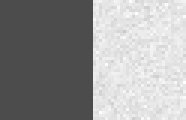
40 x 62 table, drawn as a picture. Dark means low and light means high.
The table splits into one row of 2 panels. Panel 1,1: low, flat. Panel 1,2: very high, fine-grained, faint in contrast.
